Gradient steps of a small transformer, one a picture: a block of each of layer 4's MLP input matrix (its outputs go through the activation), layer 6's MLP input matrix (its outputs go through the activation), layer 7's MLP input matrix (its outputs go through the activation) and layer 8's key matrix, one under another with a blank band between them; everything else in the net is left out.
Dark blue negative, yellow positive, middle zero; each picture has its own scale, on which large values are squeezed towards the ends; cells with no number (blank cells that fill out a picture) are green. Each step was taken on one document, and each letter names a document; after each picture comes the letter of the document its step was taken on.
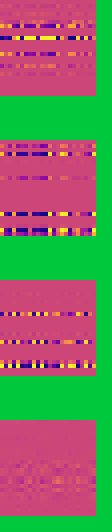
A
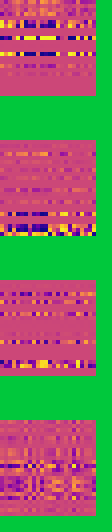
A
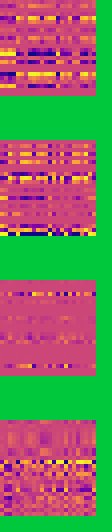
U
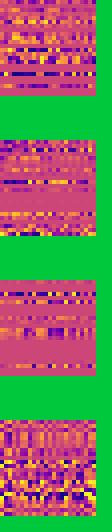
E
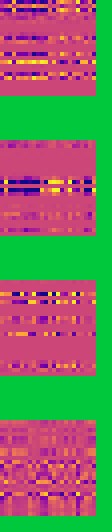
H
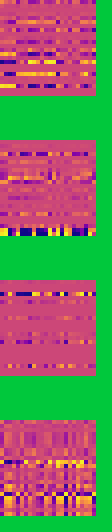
U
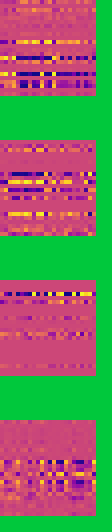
E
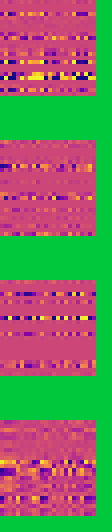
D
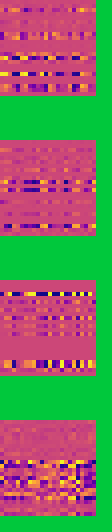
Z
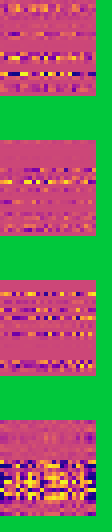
Z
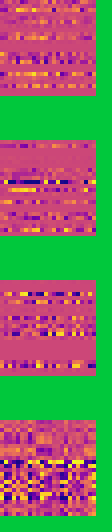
Z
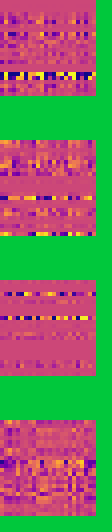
D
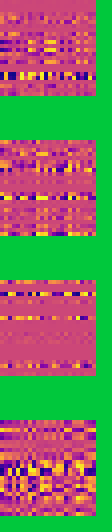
D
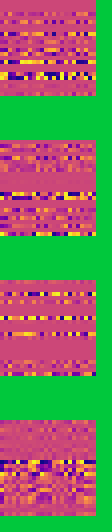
D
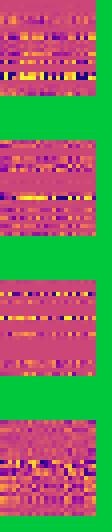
D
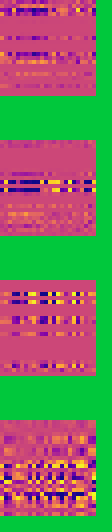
H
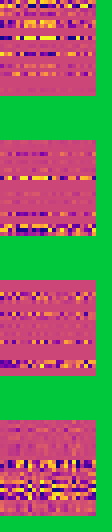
A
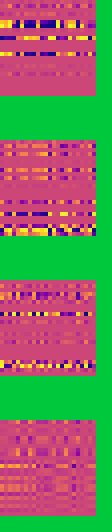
A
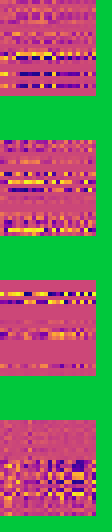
E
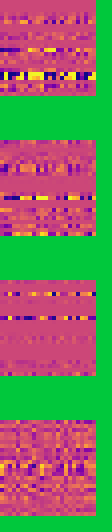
D
